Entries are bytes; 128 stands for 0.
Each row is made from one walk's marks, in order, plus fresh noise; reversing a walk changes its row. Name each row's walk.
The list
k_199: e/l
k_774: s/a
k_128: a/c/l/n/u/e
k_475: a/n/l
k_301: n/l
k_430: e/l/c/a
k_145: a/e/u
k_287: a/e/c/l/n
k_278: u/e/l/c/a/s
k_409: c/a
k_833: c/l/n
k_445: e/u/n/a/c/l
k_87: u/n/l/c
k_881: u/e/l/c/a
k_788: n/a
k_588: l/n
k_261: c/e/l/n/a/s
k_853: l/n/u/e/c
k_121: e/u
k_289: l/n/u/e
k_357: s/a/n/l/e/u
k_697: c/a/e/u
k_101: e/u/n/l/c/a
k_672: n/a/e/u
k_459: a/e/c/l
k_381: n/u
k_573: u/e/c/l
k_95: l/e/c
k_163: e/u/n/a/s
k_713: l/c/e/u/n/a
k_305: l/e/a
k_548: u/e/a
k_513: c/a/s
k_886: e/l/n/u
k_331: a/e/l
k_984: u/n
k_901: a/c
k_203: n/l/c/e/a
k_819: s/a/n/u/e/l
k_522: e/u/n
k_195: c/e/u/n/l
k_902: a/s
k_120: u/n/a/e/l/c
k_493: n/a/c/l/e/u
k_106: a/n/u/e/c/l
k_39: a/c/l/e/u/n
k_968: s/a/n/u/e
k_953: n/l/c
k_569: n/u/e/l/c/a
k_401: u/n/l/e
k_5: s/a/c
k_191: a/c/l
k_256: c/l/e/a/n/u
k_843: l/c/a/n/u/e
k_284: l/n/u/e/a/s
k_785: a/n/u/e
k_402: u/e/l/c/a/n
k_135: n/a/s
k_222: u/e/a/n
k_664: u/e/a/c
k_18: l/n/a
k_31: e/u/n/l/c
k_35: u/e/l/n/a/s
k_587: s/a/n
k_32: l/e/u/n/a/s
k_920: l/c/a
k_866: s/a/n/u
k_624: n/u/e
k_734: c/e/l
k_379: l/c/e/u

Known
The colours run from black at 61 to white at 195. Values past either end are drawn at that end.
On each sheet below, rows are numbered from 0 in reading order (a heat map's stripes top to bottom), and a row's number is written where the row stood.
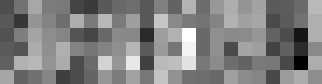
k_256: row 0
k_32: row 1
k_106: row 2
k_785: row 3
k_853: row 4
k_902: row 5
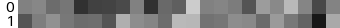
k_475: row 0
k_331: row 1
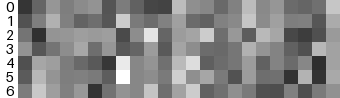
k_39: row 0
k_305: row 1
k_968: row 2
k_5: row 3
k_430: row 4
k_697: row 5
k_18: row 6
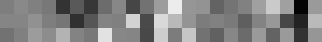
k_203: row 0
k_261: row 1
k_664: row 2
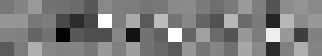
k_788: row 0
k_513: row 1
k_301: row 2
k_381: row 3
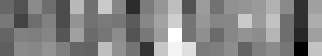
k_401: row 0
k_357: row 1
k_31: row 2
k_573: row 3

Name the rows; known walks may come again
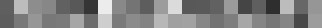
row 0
k_920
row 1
k_672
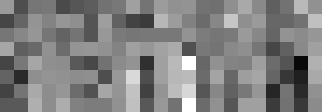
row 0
k_135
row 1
k_39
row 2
k_788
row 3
k_774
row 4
k_106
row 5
k_819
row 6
k_843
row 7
k_785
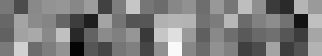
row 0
k_866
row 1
k_459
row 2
k_128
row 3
k_833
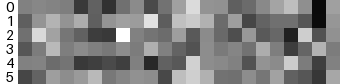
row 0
k_203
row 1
k_289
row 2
k_409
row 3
k_381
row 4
k_475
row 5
k_713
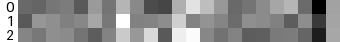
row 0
k_195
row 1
k_145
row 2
k_35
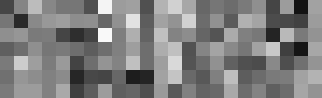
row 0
k_569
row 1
k_968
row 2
k_513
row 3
k_199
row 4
k_18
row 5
k_191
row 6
k_901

